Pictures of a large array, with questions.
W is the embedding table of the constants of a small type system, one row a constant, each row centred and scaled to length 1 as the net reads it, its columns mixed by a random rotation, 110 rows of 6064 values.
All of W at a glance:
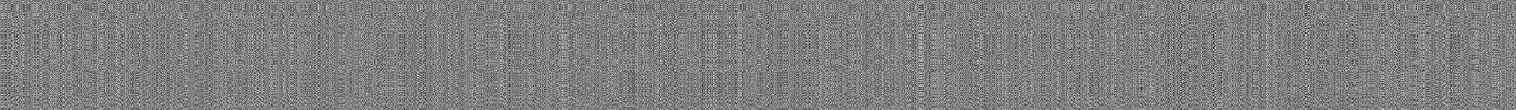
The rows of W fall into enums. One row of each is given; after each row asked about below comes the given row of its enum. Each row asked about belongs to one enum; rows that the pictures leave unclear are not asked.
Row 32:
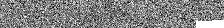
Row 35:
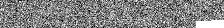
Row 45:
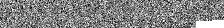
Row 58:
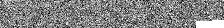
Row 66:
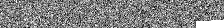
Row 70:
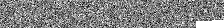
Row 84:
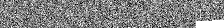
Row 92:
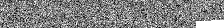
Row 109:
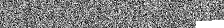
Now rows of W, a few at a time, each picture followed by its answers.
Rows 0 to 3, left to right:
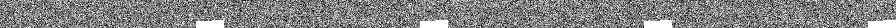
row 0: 70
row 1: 35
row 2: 58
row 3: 92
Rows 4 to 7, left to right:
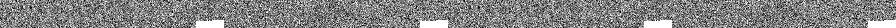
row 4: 45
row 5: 32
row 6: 45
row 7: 32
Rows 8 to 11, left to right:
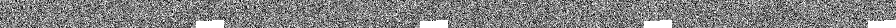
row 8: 45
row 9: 45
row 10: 109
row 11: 32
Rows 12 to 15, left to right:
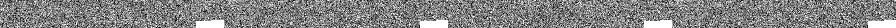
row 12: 92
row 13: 58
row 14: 32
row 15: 58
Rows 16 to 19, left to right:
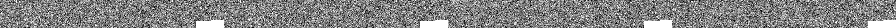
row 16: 66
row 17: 66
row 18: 58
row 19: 35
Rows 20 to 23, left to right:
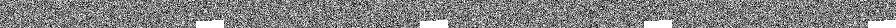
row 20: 70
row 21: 84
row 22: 66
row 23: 70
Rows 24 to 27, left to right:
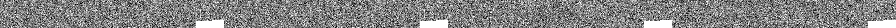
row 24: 84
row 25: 84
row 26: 32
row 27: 92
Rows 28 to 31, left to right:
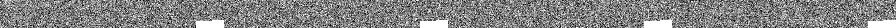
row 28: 58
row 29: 70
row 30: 84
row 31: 35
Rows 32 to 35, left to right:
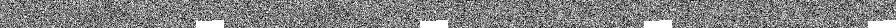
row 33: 32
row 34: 35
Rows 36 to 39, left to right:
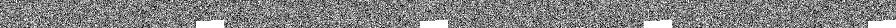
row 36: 66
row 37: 92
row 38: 84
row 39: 66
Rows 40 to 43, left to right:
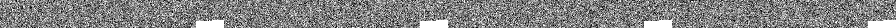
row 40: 45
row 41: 84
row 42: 66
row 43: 35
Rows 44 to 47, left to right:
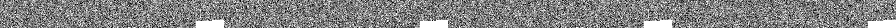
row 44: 84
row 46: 84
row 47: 92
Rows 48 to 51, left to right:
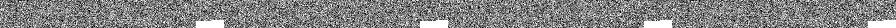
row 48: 35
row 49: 70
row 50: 45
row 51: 35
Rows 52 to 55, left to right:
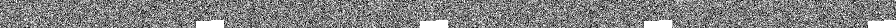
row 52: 66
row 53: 109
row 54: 66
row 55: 58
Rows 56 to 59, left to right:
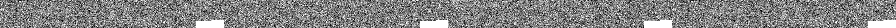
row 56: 35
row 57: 70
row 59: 35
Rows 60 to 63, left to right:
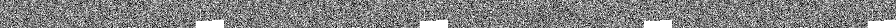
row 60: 84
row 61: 84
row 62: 32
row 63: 84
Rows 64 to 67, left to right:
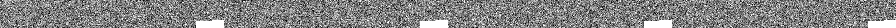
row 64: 58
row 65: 35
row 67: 70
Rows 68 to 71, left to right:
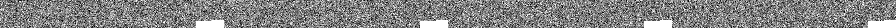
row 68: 35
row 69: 58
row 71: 45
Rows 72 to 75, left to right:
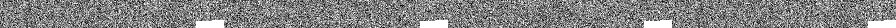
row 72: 109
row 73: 92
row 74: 32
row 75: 109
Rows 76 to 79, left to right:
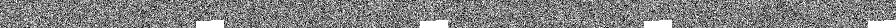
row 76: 66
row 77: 109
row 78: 92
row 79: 32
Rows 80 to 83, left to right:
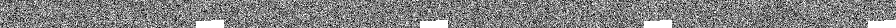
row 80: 92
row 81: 70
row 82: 109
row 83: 32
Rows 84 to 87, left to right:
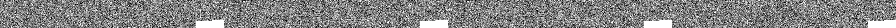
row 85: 35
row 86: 35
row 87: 32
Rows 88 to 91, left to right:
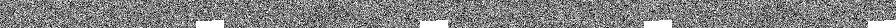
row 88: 70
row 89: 32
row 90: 92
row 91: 32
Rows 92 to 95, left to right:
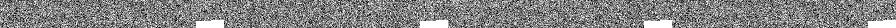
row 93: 109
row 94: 58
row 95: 92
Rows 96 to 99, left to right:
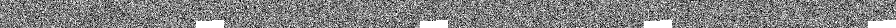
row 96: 32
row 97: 45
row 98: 84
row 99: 35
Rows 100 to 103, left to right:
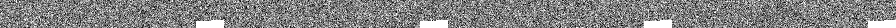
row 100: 66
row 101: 45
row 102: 84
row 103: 32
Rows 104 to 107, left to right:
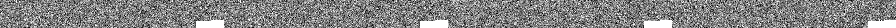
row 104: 66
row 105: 66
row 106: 58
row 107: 45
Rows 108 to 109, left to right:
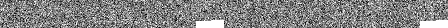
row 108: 92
